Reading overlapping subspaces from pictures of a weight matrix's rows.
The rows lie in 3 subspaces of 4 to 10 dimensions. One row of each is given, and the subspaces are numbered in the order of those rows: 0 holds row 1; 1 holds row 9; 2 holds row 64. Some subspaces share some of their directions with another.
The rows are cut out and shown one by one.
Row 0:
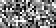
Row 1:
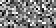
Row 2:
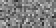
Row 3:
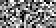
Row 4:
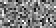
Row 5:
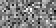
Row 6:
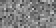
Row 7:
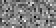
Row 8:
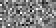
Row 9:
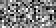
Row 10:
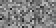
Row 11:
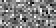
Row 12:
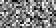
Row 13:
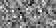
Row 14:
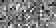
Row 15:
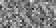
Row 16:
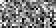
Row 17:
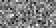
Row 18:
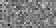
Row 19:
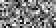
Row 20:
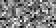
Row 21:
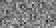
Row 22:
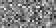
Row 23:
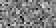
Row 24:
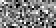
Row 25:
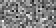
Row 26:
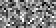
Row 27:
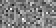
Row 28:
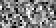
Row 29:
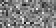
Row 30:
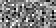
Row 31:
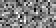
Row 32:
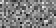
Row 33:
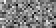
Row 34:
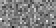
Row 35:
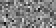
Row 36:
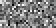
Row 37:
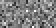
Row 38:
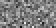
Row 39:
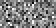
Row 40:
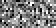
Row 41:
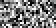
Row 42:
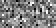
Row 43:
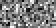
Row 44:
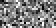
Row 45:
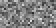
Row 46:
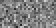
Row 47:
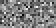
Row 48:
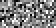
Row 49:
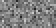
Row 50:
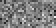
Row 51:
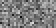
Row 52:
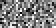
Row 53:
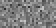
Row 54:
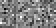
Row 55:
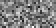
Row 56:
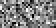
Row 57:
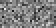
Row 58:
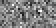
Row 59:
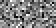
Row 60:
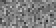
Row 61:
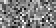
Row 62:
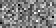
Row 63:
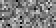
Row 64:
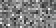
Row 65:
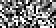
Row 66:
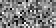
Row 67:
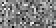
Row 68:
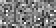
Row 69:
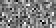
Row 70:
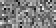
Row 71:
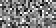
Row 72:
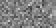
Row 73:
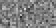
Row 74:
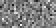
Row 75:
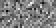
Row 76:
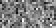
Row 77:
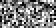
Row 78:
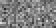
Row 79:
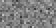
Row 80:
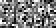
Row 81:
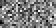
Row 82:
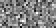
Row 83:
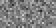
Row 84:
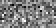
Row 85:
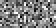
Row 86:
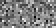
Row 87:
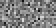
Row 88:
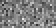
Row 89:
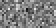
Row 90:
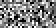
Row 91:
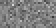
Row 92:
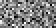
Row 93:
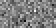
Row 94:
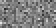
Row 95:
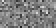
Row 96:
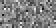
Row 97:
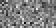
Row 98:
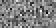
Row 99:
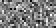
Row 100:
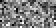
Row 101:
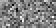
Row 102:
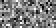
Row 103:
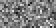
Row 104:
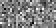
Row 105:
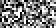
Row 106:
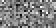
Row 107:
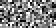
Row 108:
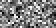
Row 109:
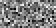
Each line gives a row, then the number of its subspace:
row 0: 0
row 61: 0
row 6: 0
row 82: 0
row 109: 0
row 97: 2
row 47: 1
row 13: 1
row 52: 1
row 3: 1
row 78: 2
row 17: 0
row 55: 0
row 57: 1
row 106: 2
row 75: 0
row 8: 1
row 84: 1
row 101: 1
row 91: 1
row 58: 1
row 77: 0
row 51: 2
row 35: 0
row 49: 1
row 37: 0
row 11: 2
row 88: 2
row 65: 0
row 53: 1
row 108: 0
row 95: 2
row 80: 2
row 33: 1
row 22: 1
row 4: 0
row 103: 0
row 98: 0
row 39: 0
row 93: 0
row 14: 0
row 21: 0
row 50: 1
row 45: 1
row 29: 2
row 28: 0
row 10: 1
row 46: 0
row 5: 0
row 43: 0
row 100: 0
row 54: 2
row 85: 0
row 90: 1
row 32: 1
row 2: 0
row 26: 1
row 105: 0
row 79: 0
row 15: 0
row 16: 0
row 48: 0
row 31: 0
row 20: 0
